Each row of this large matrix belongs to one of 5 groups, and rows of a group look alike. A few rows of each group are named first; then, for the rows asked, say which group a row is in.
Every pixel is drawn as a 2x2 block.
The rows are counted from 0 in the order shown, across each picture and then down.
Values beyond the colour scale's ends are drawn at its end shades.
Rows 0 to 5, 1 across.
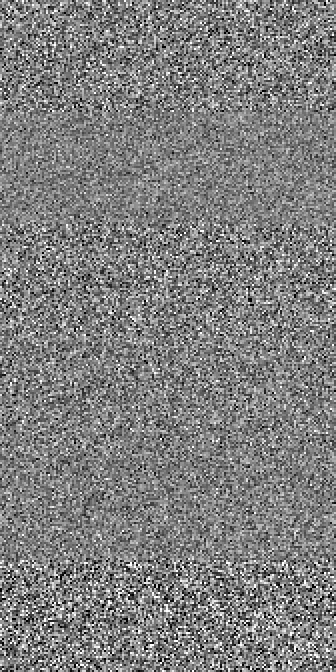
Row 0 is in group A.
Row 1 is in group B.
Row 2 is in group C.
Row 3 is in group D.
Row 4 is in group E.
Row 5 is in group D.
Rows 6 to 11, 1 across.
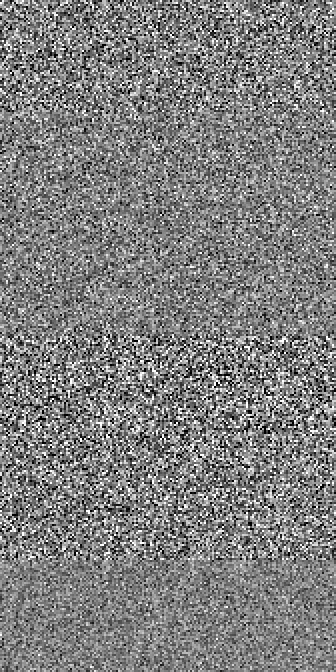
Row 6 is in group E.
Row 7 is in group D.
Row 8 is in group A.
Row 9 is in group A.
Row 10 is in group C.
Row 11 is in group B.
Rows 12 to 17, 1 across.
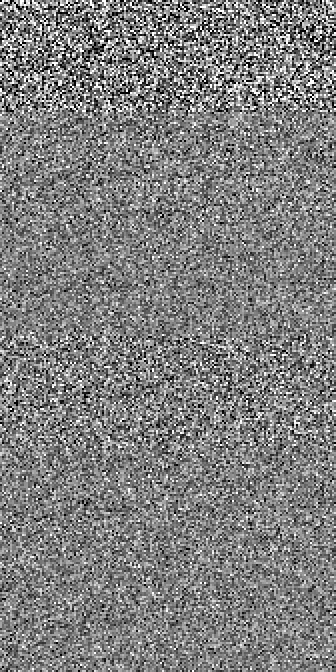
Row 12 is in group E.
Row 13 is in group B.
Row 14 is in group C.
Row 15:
E
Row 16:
C
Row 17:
D
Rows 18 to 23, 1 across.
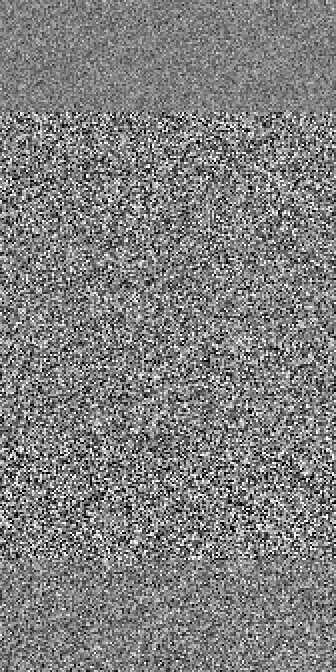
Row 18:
A
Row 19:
C
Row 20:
A
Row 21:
B
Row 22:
E
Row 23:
B
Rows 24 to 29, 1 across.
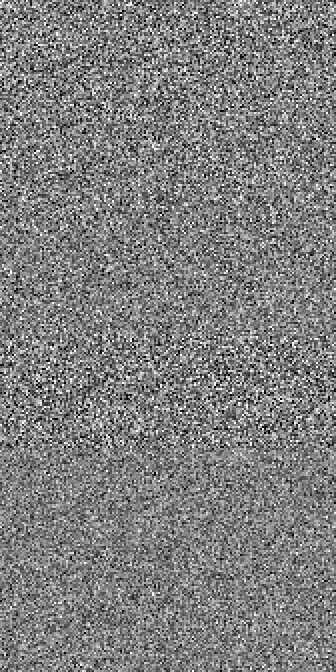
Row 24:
B
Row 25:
D
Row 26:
E
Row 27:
A
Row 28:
B
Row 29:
D
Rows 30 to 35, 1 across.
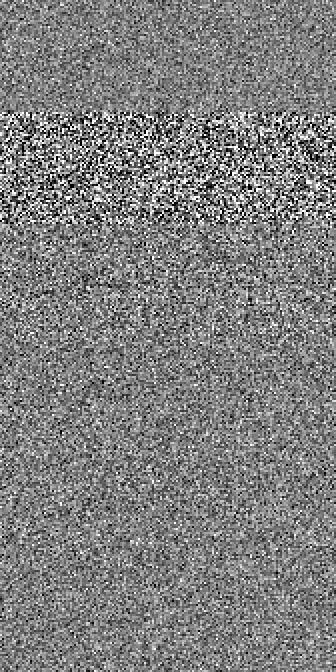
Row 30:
E
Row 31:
B
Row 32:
C
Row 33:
E
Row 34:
D
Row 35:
B
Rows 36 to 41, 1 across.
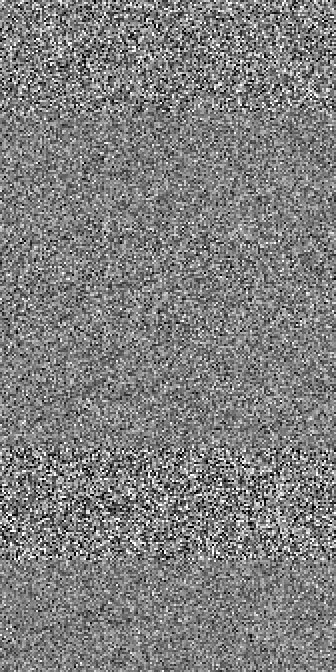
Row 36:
D
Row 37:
E
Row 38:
B
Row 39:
A
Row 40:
C
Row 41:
C
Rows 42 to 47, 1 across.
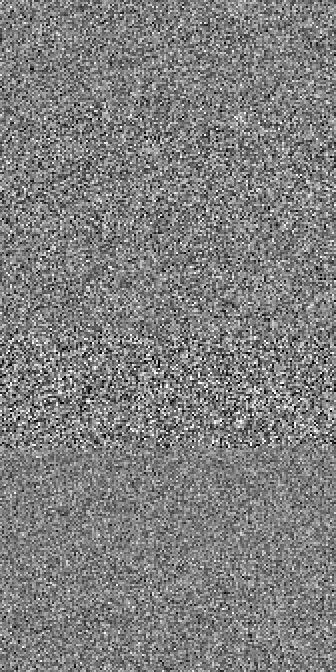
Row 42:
B
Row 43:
B
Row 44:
A
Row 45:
D
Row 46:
D
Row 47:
C
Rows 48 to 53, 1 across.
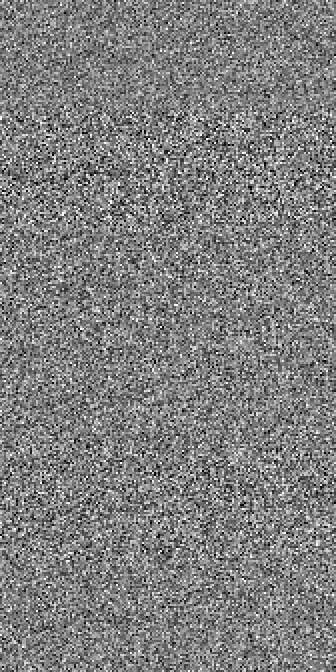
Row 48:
A
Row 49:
C
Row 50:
D
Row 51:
B
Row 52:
B
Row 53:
C
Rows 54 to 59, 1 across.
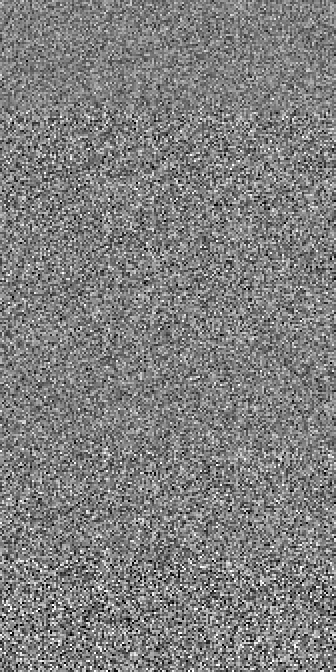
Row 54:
B
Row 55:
A
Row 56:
B
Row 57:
A
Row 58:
B
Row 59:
E
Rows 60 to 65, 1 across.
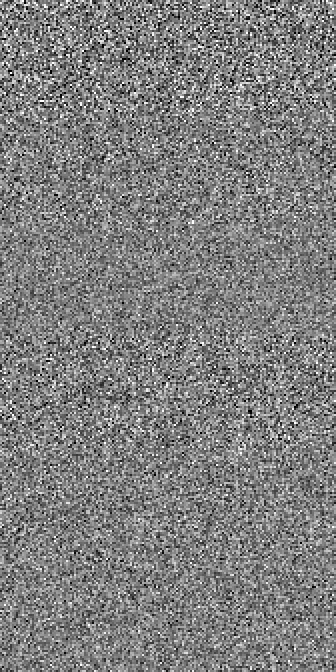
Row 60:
E
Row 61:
E
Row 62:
B
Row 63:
C
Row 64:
B
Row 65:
D
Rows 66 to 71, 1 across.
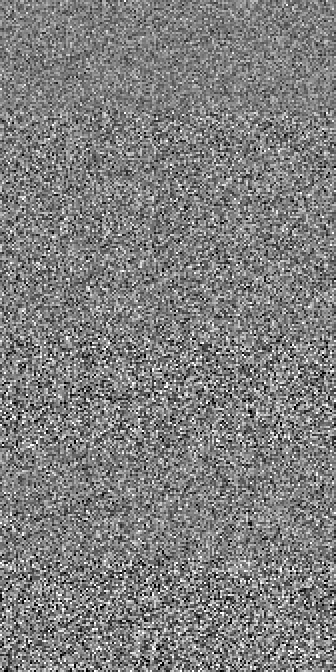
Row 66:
A
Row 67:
A
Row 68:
A
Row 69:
C
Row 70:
C
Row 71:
B
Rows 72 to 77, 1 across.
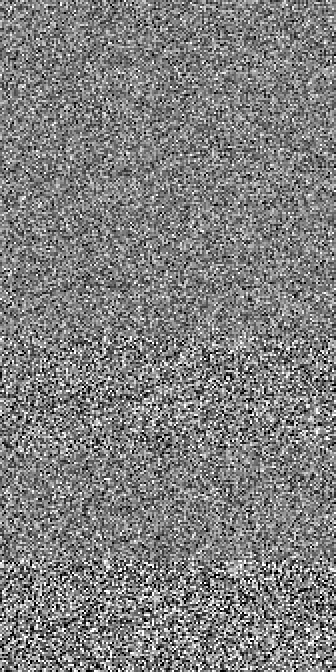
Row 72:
A
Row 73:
A
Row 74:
C
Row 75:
B
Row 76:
E
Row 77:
B
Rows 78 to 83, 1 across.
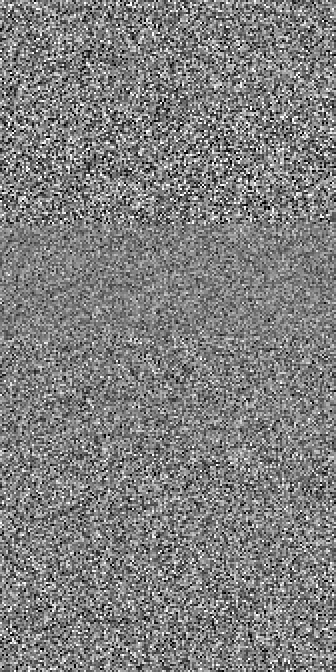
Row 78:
D
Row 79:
A
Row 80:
B
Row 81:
D
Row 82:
B
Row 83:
C
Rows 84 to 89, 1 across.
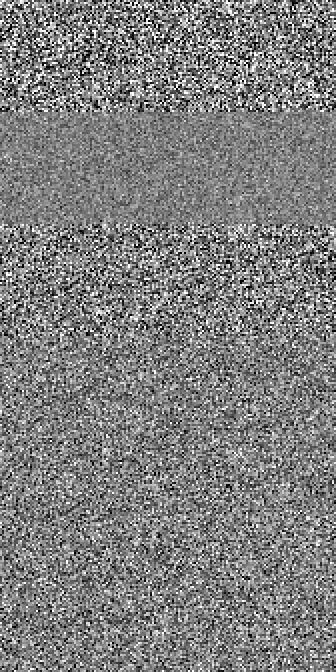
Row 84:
D
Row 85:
E
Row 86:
B
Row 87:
A
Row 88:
B
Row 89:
C
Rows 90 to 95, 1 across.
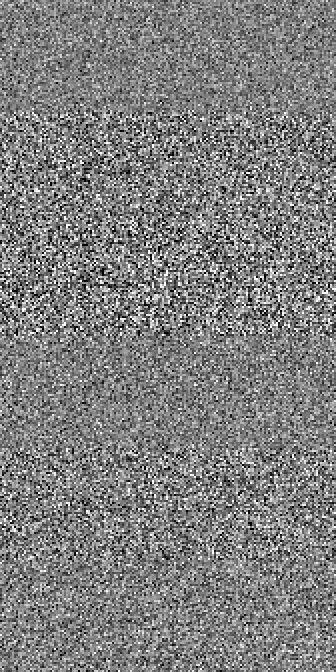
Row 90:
D
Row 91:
E
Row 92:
C
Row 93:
E
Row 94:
C
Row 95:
B
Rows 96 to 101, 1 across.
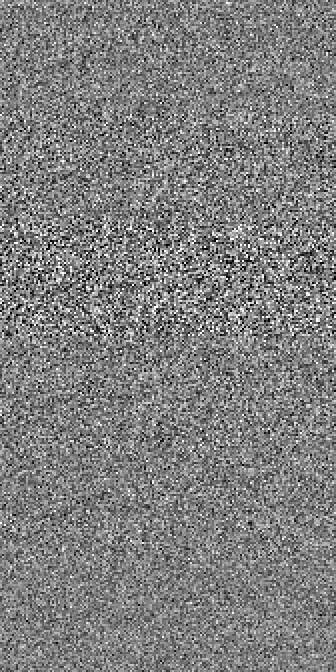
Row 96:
D
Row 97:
B
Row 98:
B
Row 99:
B
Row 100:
C
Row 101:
A
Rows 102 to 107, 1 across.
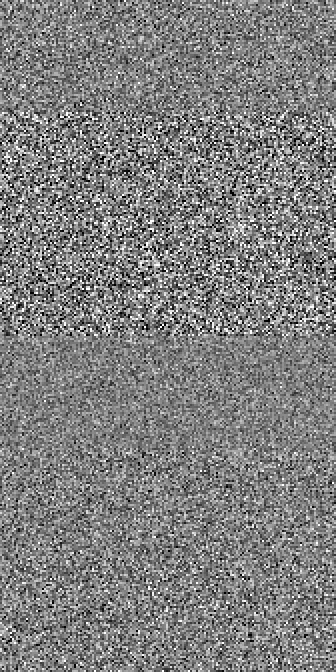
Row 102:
A
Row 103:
E
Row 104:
B
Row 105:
D
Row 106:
B
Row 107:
C
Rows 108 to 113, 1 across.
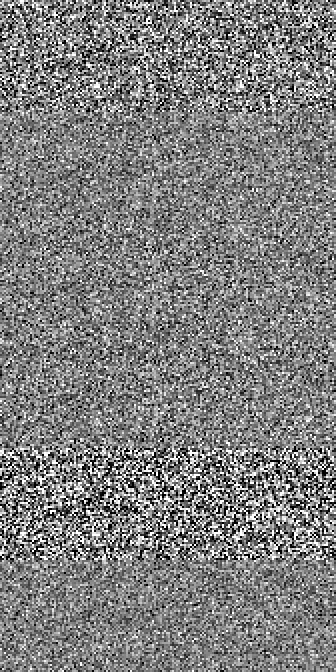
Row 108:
D
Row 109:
B
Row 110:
B
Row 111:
B
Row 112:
D
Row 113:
A
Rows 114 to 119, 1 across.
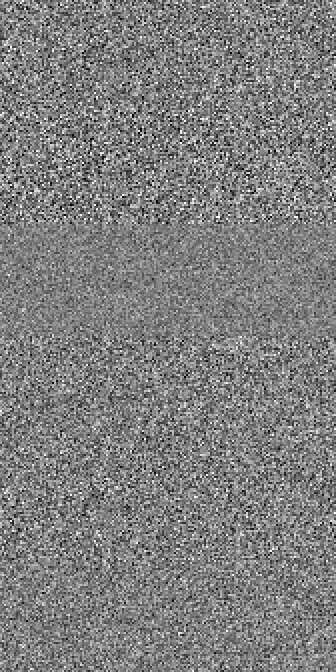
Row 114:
E
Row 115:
E
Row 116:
A
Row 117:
B
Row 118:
E
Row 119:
A
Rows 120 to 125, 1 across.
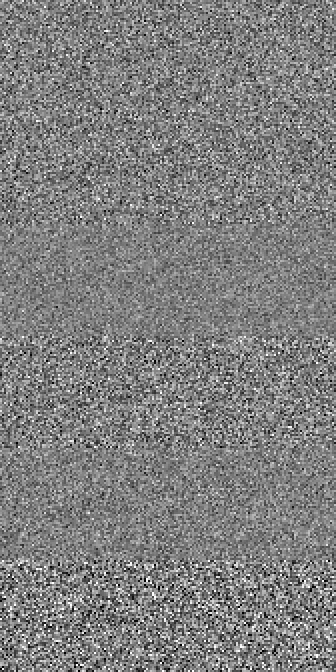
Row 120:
E
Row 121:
D
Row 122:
A
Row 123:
B
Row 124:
D
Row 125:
D
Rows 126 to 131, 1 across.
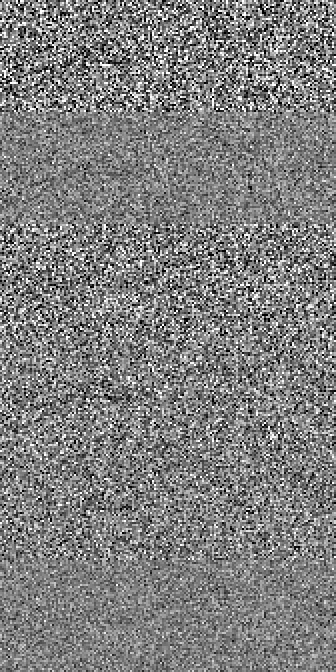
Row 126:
C
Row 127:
C
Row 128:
A
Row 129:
C
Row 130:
E
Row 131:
A
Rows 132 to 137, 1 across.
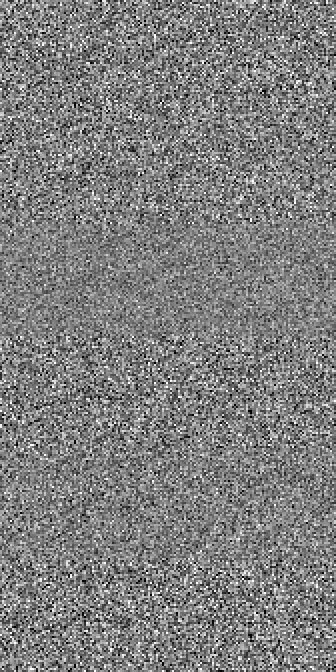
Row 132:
A
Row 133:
D
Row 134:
A
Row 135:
C
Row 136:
E
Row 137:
C
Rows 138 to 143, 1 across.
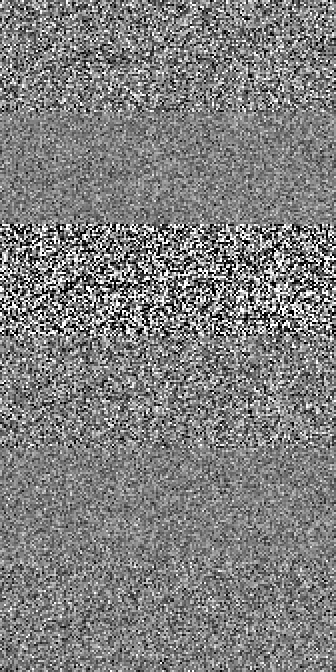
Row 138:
C
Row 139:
B
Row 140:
C
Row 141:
C
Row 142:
A
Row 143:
D
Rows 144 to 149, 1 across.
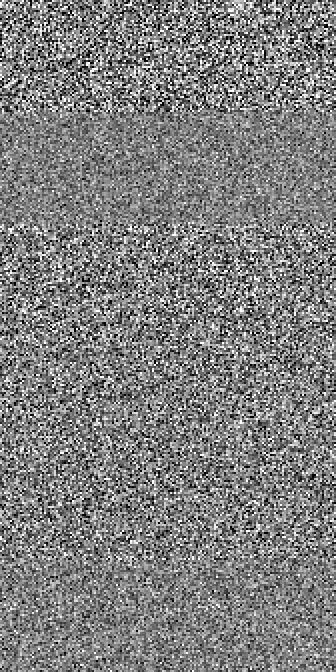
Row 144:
B
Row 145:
E
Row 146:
D
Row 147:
E
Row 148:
E
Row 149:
D
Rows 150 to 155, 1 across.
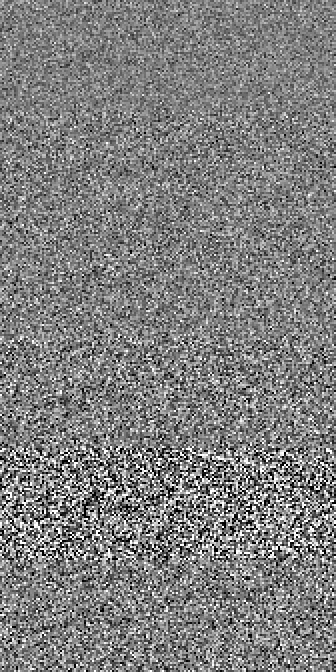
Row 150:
D
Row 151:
A
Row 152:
E
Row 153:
D
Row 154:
E
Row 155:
C
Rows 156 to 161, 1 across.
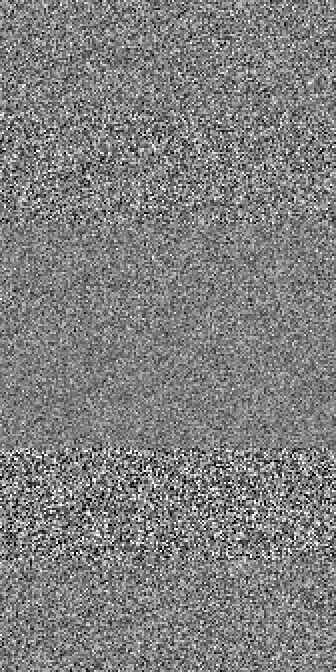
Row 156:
A
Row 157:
D
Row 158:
C
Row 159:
A
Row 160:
D
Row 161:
B
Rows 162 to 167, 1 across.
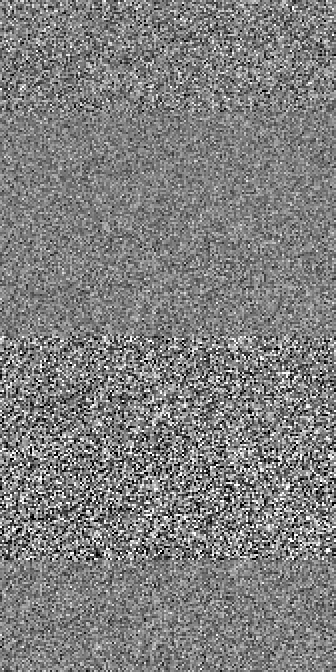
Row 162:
A
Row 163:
E
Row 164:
B
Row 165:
B
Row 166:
B
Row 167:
B
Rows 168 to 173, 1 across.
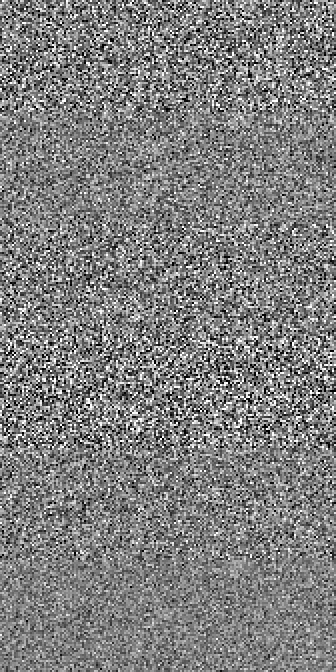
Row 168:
C
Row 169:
B
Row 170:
A
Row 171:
A
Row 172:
D
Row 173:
B
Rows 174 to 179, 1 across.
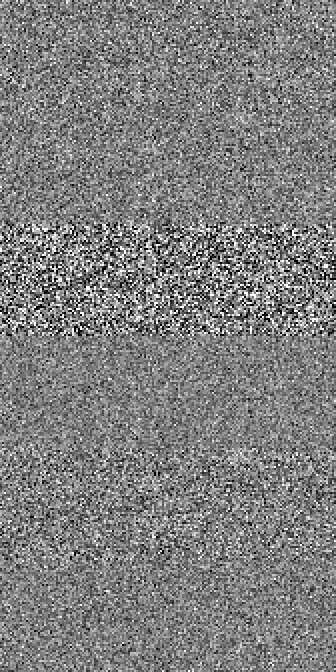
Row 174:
C
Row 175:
B
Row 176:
A
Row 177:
C
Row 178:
B
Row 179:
E
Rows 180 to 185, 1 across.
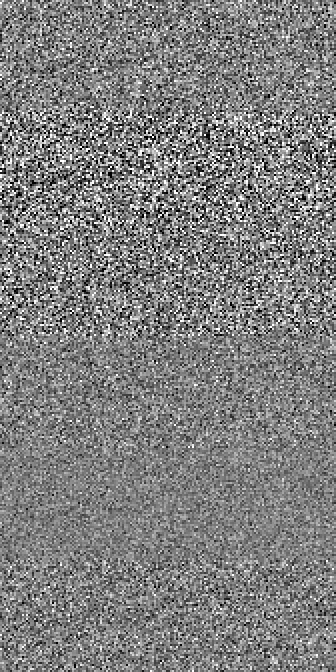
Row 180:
B
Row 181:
B
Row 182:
E
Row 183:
E
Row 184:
B
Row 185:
A
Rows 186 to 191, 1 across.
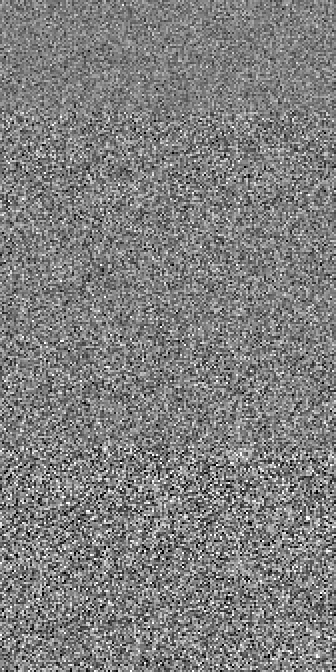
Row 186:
C
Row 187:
A
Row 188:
D
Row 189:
E
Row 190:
B
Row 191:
B
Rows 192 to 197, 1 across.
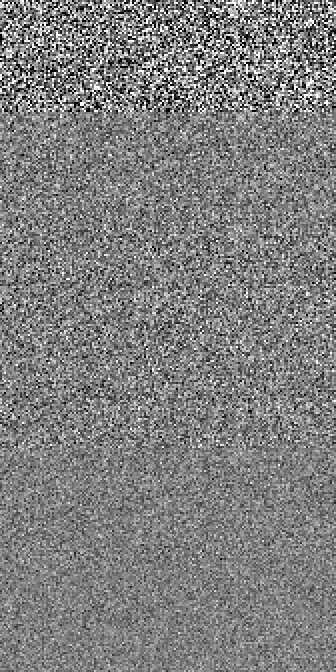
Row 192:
B
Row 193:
A
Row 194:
B
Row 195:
C
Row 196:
B
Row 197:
E
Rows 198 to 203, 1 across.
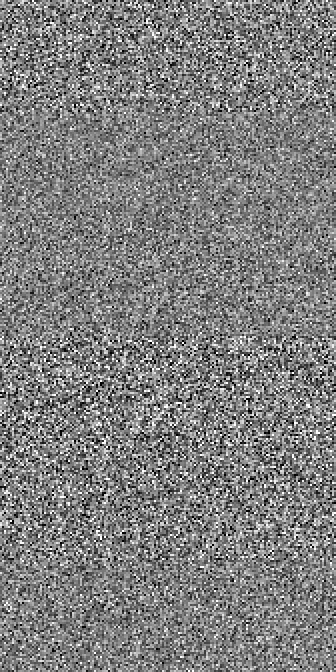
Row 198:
D
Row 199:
A
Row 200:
B
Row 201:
B
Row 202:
E
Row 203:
E
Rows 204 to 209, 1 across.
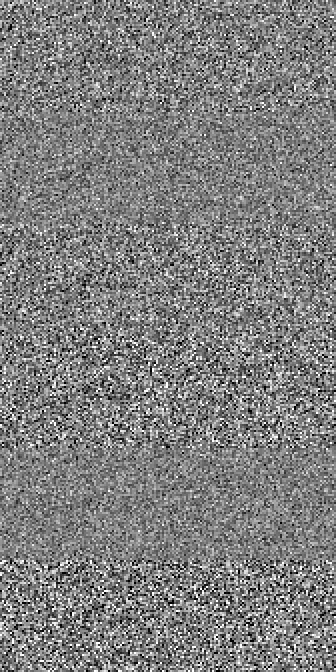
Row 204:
D
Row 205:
D
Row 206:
D
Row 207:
C
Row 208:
A
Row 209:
E
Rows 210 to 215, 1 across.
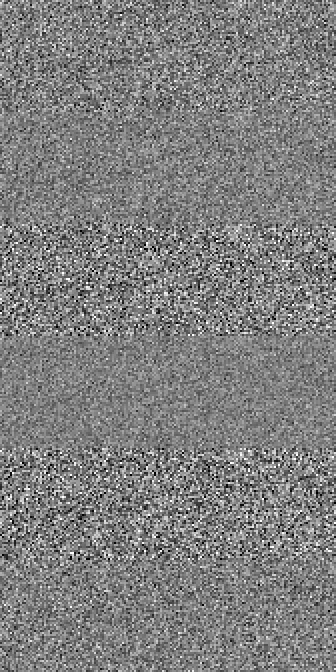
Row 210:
B
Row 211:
B
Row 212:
B
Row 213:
B
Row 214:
B
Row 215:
E
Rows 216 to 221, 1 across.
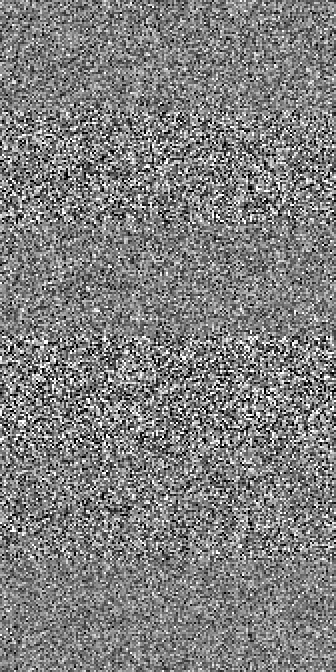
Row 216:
B
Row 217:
C
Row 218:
D
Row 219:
A
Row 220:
C
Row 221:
C
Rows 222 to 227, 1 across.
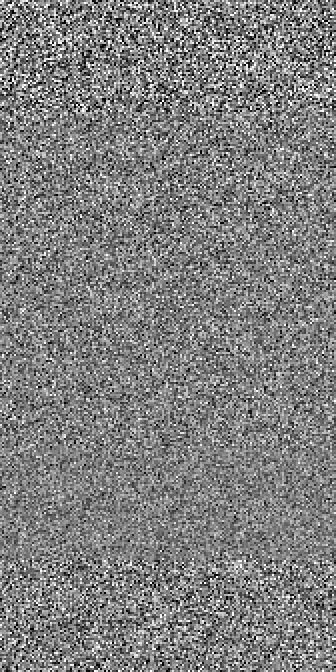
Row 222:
D
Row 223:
A
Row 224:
A
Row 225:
C
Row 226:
D
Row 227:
B
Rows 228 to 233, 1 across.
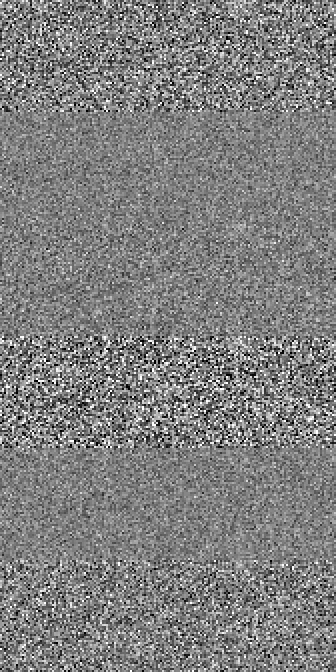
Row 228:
B
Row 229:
C
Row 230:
B
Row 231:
B
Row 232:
E
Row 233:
A
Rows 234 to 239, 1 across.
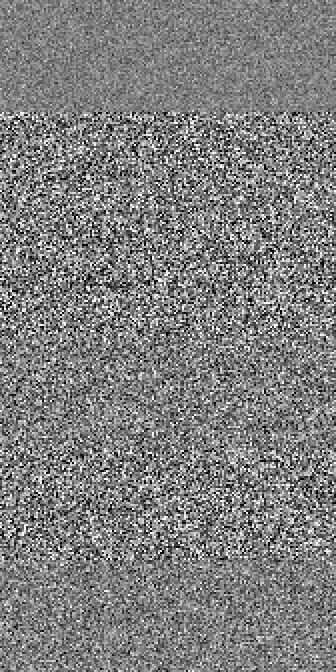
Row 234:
A
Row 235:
D
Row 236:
C
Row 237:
A
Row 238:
B
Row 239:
E
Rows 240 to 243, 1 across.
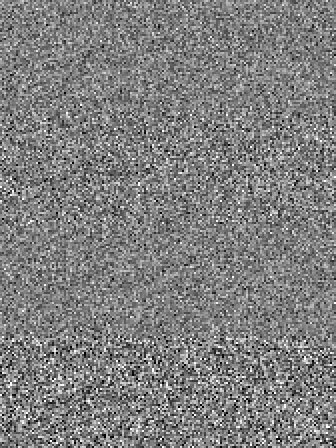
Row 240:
D
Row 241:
C
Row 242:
A
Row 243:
D
